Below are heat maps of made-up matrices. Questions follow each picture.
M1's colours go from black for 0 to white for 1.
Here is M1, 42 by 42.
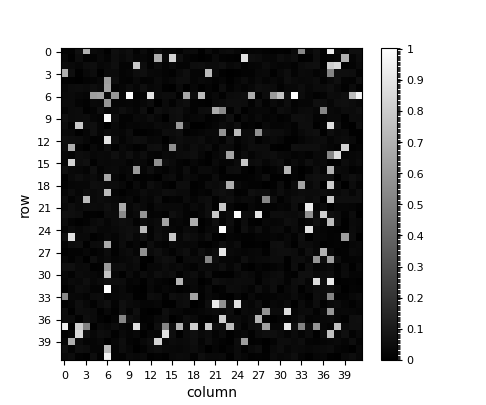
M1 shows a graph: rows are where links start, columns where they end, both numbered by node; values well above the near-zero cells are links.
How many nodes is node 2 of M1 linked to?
3
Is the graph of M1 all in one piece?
no
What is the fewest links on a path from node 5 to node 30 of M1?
2
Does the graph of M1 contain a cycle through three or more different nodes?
yes
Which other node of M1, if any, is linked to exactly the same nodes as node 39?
node 15
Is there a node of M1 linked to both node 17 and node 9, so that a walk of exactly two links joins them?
yes
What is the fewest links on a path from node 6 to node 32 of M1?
1
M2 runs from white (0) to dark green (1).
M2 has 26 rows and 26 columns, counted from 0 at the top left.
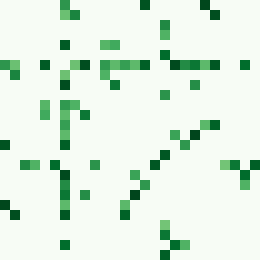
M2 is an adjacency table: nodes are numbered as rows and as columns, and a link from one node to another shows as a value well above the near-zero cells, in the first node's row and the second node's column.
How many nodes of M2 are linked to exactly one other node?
8
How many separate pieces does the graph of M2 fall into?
2
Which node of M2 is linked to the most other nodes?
node 6
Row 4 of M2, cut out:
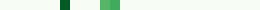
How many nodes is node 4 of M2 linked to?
3
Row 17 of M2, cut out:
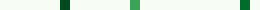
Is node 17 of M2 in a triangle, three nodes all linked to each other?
yes
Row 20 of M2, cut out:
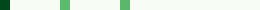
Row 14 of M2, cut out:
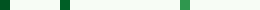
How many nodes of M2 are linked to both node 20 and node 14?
2
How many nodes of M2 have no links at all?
0
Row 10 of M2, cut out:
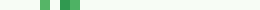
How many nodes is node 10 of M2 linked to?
3
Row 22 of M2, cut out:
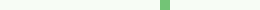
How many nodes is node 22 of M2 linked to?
1
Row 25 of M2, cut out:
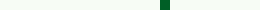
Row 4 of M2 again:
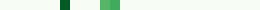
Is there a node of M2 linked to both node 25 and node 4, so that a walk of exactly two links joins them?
no
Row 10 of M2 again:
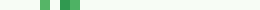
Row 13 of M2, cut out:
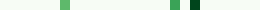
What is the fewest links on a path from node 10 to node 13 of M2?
2
